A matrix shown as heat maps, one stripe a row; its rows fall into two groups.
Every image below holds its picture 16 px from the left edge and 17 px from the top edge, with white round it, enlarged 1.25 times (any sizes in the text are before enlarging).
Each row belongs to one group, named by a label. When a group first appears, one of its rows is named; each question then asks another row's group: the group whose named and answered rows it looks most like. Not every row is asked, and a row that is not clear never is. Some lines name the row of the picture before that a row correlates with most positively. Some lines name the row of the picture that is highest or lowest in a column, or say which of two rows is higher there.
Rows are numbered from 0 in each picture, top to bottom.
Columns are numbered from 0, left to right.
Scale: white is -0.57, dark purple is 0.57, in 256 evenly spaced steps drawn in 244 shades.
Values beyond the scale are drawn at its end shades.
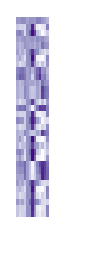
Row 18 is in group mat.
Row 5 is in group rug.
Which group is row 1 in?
rug
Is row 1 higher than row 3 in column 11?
No
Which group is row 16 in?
rug
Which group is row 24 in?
mat
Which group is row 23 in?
mat
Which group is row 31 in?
rug
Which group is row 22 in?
rug
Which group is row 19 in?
rug
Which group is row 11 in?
mat
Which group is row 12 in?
mat
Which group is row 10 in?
mat
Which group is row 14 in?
mat
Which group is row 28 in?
rug
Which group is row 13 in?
rug
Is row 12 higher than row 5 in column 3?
Yes
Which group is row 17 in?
rug
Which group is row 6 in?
rug
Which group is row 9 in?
mat
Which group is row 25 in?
mat
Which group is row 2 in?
rug
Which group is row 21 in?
rug
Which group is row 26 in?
rug
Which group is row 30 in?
rug
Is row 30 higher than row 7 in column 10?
No
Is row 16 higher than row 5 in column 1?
Yes
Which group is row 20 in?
rug
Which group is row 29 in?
rug
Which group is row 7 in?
rug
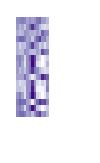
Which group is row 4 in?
rug
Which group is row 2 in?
mat
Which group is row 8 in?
rug
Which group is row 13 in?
mat
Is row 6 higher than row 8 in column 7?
Yes
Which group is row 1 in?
rug
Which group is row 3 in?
mat
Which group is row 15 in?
mat
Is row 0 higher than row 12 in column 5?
No
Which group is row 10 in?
rug
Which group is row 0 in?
mat
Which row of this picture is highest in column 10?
9
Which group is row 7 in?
rug
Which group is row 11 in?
rug
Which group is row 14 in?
rug
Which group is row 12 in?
rug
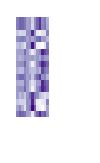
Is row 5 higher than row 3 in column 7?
No
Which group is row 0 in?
mat
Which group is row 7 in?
mat
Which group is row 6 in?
mat
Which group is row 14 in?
rug
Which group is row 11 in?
mat
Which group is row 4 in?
rug
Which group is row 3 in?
mat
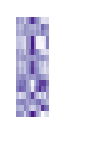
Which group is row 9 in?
mat
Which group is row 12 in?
rug
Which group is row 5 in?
rug
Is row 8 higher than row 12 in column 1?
Yes
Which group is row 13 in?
mat
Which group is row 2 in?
mat
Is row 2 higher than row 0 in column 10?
Yes
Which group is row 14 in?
mat
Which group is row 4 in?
rug
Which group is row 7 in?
rug
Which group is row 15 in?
rug
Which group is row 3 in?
rug
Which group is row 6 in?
mat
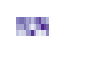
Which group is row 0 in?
mat
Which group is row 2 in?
rug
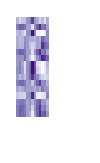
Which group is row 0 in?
rug
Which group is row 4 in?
mat
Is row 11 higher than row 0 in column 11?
Yes
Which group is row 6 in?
mat
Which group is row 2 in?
rug
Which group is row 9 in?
rug
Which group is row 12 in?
rug
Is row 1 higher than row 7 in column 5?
No
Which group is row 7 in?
rug
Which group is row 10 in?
mat
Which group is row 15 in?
mat
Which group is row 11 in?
mat
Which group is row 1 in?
mat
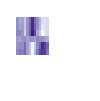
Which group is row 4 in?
mat
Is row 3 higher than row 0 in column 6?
No
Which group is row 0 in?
rug
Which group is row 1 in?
rug
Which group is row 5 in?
mat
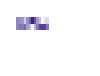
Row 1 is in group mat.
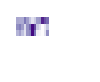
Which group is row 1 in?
rug
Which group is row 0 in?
mat
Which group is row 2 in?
rug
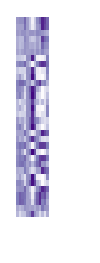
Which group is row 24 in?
mat
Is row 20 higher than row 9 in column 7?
No
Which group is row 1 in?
mat
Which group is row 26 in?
rug
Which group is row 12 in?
rug
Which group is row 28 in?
mat
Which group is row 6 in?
rug
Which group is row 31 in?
rug
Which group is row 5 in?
mat
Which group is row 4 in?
mat
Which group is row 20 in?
mat
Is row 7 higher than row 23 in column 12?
Yes
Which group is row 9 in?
rug
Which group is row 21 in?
rug
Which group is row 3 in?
mat
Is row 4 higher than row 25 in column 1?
No
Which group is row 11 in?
rug
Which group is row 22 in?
mat
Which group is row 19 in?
rug
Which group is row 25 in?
rug
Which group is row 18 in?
mat
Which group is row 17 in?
rug
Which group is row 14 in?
rug
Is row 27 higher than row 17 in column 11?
Yes
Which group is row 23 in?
mat
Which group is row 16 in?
rug
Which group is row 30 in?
mat
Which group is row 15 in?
rug
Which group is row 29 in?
mat
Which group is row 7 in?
mat
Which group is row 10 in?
mat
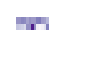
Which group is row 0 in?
mat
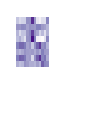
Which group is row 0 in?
rug
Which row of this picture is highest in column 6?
3
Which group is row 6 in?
mat
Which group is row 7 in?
mat
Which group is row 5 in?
mat
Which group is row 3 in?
rug
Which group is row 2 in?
rug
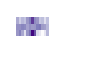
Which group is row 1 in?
mat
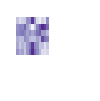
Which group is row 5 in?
rug
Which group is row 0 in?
rug
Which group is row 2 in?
mat
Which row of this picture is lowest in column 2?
0
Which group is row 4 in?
rug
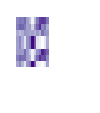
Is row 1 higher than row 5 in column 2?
Yes
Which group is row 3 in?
rug
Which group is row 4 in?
rug
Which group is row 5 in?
mat
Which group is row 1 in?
mat
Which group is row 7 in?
rug
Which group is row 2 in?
mat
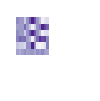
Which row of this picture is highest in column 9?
3
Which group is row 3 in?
mat
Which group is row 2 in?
rug
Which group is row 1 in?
mat
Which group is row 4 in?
rug
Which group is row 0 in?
rug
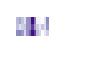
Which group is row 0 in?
rug
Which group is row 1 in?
rug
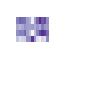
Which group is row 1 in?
mat
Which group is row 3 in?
rug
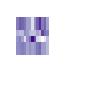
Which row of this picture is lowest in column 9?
3
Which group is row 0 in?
mat
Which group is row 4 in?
mat
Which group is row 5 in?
mat
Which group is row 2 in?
mat
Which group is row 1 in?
mat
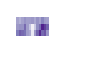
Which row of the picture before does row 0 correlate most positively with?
2
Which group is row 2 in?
mat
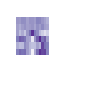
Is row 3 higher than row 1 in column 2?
Yes
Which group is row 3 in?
mat
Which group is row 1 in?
mat
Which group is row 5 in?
mat
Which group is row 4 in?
mat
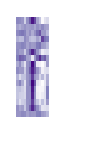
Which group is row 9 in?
rug
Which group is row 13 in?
rug
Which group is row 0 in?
rug
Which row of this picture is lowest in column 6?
6
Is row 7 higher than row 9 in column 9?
No
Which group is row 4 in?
mat
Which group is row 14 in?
rug
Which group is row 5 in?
rug
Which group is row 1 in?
mat
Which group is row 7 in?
rug
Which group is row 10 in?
rug
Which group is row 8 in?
rug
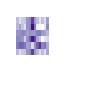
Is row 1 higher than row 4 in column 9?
No
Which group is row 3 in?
rug
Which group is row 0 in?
rug
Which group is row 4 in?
mat
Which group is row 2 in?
mat
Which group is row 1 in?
rug
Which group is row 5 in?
rug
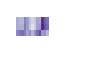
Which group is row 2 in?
mat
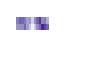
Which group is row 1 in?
mat
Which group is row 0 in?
mat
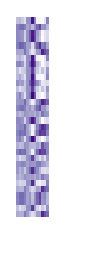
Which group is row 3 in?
rug
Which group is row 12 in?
rug
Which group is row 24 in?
rug
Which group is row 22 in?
rug
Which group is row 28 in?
mat
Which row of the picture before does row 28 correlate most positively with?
0
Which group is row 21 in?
mat
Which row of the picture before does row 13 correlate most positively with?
1
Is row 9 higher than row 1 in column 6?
Yes
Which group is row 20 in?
mat
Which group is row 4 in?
mat
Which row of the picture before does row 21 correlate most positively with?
1
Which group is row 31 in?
mat
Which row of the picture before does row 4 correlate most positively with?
0
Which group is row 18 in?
mat
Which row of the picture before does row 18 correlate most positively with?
1
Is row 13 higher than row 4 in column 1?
No
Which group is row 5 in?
mat
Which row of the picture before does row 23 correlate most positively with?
0
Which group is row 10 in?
rug
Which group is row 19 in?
rug
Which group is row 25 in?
mat
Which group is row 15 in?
mat
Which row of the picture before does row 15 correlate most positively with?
1
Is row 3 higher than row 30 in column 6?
Yes
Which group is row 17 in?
mat
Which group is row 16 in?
rug
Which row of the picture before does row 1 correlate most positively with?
0
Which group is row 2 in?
rug
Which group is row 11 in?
rug
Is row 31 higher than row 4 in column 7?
No
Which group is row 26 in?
rug
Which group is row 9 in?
rug
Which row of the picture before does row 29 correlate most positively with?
0
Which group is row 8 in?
rug
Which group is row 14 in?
mat
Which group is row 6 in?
rug
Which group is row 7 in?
rug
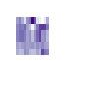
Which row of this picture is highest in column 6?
0
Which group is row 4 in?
mat
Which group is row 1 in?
mat
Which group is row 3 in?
mat
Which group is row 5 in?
mat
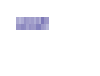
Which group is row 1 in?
mat
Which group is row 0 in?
mat
